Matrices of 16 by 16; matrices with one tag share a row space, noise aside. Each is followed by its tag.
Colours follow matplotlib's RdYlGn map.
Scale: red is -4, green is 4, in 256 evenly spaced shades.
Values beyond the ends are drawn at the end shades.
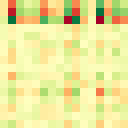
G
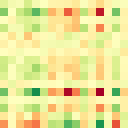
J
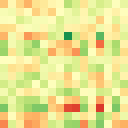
J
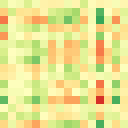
J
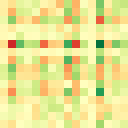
G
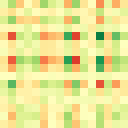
G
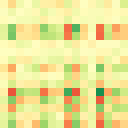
G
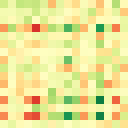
J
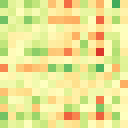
J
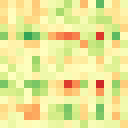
J
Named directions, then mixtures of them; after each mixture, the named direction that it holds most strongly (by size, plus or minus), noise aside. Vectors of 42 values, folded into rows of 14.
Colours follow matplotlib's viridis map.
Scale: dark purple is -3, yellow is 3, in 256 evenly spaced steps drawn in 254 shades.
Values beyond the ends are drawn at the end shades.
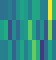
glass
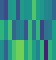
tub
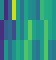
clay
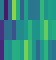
clay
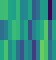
glass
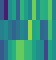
tub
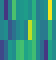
glass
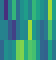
glass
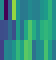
clay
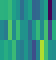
glass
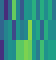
clay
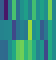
tub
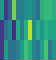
clay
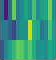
clay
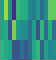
tub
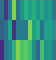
clay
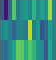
tub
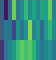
clay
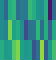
glass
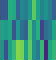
tub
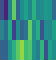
tub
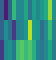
clay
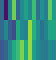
clay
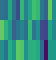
tub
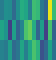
glass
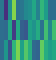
clay
